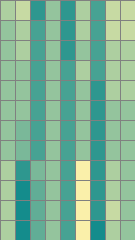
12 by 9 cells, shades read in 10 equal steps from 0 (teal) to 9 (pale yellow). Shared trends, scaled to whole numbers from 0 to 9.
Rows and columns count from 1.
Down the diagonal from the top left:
6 6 2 5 2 5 1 5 5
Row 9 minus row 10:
0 1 1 0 0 0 0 0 0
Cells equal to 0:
4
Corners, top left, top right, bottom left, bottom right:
6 7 6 5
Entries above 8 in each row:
0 0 0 0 0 0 0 0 1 1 1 1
